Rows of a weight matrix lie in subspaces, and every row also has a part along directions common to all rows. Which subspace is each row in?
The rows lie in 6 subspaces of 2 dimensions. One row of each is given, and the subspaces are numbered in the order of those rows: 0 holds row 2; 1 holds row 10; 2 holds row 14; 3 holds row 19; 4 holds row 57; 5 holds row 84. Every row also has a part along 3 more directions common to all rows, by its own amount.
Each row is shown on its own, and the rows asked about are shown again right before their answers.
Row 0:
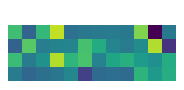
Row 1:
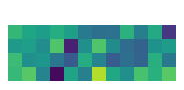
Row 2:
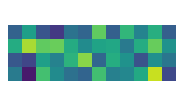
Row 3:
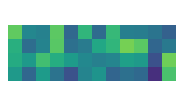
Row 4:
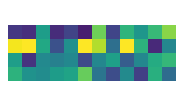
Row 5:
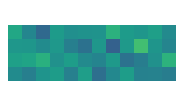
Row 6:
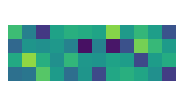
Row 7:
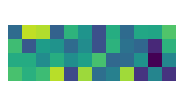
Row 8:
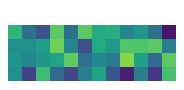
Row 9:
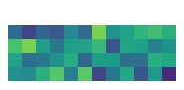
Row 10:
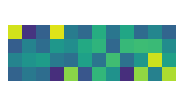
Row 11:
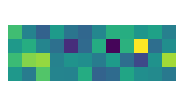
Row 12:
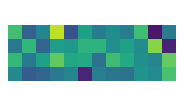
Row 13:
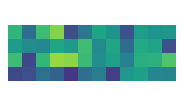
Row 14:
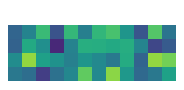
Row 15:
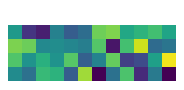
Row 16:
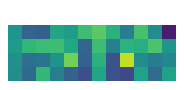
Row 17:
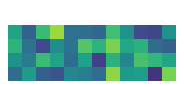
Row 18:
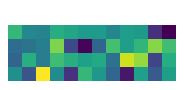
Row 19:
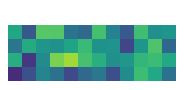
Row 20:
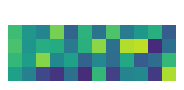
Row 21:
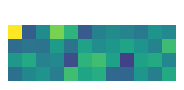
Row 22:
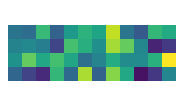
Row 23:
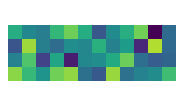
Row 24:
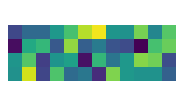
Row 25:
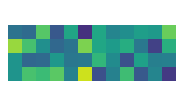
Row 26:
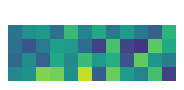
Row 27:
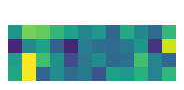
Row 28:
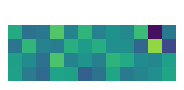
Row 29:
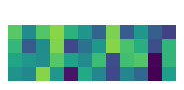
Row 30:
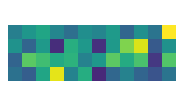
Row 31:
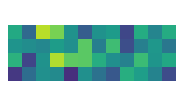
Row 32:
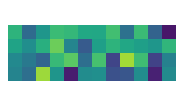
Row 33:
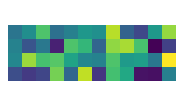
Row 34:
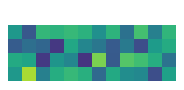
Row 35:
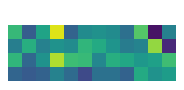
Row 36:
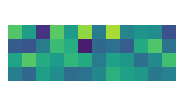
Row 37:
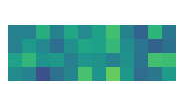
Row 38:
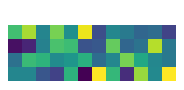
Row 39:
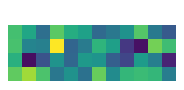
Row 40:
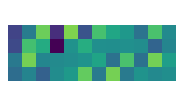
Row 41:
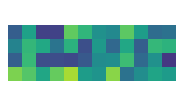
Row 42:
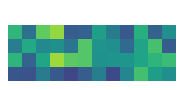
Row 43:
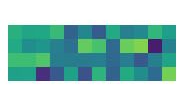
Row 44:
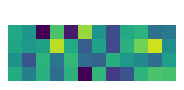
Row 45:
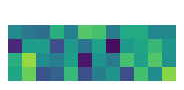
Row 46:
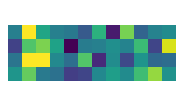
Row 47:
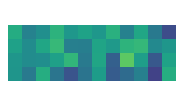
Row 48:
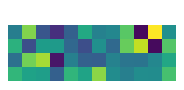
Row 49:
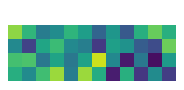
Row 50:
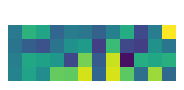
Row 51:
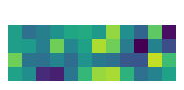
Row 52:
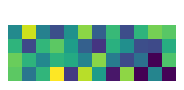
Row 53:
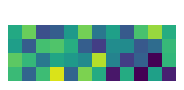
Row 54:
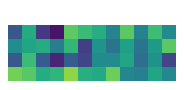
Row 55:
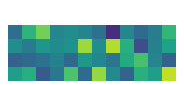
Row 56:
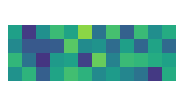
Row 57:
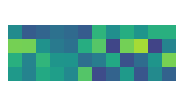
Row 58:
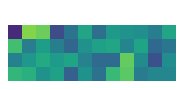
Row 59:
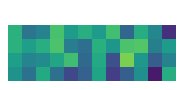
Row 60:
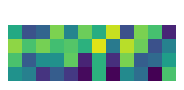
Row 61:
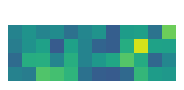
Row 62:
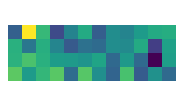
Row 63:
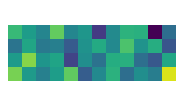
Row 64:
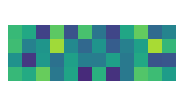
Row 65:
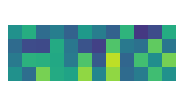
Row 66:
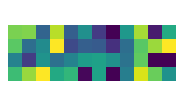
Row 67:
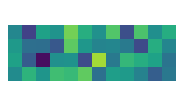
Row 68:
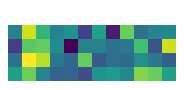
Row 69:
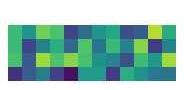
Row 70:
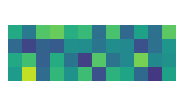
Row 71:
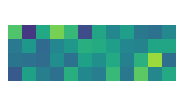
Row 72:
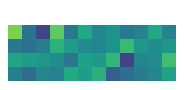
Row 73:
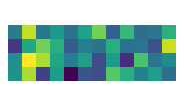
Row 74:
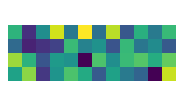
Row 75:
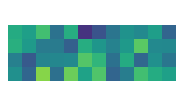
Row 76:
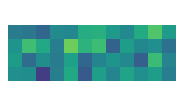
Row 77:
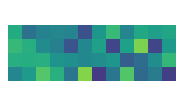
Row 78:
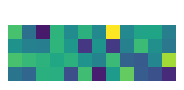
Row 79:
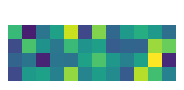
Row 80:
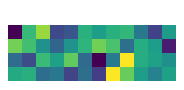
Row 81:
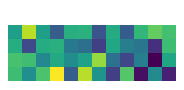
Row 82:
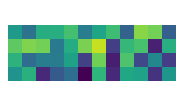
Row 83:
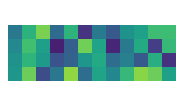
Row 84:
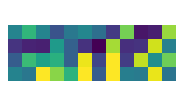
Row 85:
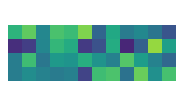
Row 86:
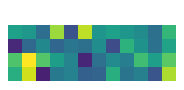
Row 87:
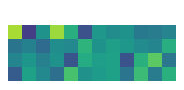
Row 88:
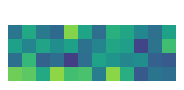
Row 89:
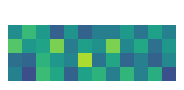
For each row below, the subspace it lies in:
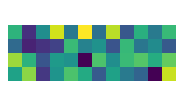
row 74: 0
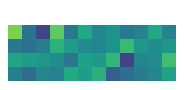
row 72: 1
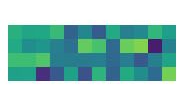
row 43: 5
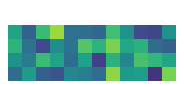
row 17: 1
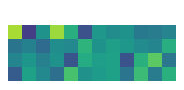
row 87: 1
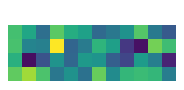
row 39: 2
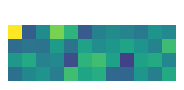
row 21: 1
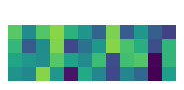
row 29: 5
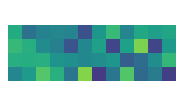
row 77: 4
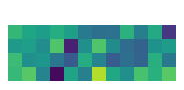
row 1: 2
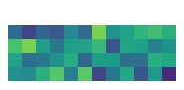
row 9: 4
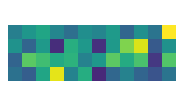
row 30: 2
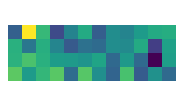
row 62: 1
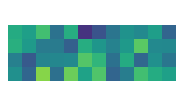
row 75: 0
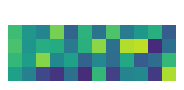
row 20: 5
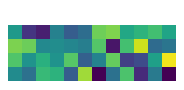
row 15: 4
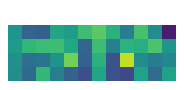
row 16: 5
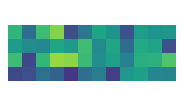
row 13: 3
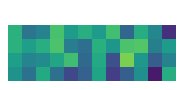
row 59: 5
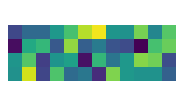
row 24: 0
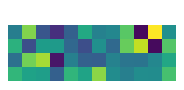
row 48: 3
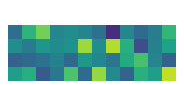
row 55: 4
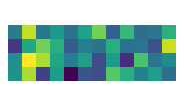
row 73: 0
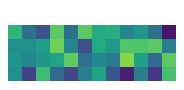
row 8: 5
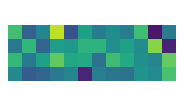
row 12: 3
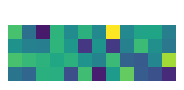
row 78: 4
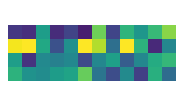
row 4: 4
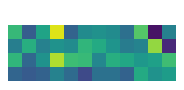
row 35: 3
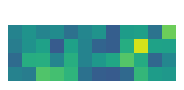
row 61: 2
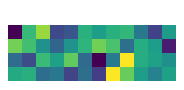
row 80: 1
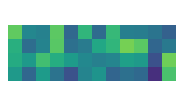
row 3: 5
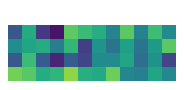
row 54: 3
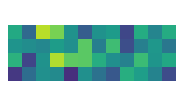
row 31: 3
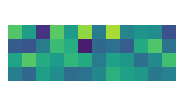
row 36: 4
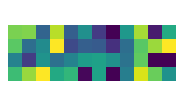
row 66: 2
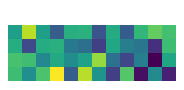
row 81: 1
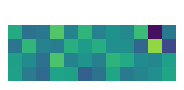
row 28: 3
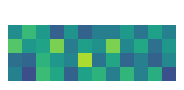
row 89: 0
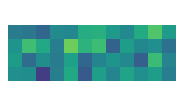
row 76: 5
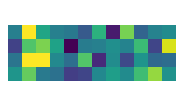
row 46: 0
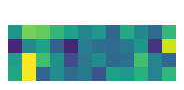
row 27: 0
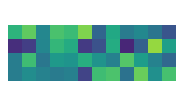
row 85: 4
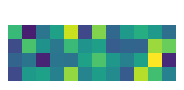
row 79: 1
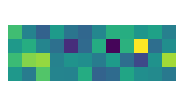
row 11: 4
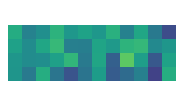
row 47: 5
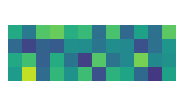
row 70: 0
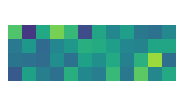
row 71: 1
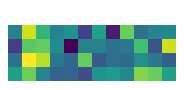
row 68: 0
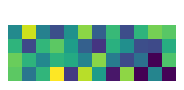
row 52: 1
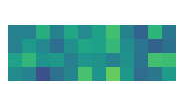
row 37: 2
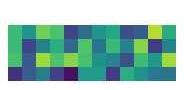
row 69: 3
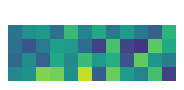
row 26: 5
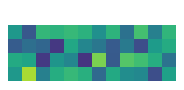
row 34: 0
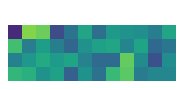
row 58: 1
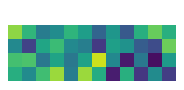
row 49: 1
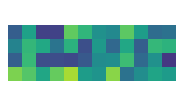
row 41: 3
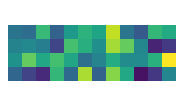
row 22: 2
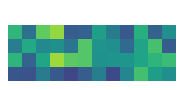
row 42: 3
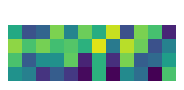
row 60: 5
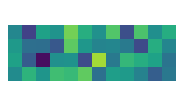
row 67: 0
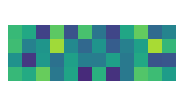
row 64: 2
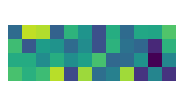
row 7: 1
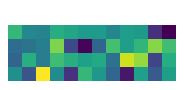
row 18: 5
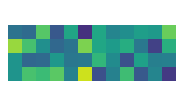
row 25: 4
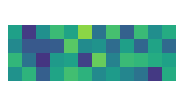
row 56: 0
